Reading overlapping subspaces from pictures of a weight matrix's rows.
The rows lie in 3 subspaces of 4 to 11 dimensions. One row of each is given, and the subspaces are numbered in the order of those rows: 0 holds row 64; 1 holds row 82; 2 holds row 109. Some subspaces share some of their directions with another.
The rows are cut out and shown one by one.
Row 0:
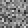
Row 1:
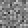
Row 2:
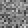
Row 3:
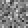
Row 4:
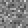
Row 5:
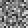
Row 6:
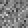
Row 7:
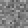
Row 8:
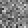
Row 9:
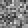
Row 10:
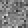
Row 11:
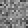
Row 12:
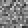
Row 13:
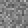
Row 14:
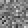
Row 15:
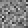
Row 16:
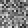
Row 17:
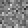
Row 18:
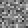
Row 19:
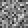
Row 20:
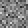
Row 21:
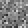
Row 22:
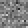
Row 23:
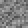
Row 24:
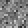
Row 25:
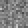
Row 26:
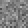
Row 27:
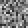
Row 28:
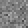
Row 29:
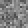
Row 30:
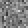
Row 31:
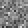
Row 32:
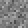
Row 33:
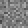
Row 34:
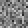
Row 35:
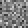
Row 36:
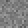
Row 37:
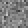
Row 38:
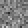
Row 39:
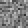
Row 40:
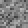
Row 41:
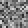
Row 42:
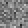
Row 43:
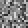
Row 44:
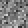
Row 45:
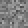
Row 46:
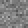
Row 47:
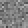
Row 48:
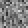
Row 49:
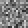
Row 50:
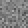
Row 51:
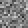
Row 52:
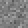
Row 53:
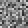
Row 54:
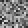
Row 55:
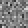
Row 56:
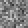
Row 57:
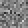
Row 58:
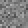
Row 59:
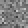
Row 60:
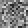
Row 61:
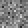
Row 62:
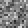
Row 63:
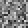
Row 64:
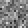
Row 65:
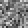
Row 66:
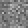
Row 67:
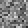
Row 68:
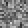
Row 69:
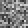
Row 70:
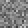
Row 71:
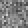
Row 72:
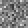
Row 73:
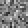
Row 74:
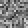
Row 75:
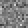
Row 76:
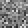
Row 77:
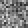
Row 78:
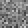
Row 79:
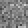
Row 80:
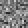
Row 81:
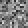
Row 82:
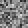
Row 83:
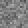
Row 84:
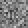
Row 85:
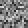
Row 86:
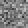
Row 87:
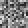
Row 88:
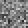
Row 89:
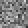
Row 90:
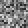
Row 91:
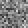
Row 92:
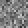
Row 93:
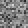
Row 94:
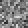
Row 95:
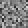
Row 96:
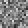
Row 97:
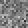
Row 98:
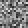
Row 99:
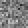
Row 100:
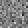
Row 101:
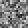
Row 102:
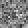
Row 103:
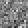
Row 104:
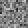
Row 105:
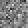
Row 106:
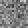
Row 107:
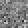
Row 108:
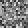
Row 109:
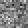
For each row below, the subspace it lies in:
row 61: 1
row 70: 0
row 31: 1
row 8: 2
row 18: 2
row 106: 1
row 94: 1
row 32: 0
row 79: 2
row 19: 2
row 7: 1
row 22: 2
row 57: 2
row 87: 2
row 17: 2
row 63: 1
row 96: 2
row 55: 2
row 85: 1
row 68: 2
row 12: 2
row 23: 1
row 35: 2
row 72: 2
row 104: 2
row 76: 0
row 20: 2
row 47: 2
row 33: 2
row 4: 0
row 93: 0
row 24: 0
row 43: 1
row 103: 2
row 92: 0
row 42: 2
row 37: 0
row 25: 2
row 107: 1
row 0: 0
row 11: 1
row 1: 2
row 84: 2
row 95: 2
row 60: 2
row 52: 0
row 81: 1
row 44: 0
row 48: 0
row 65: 1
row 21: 0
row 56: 2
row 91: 2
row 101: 1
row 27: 2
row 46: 1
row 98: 2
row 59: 2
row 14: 1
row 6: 2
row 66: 2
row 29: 0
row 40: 1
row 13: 0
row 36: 0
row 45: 1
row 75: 2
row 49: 2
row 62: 1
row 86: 2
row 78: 0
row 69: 1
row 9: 0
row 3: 1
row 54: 2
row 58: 2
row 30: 0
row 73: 1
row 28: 2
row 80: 1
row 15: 2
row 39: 2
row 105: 2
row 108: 2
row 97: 1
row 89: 2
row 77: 0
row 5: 0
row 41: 2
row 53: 0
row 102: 1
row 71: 0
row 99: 2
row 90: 1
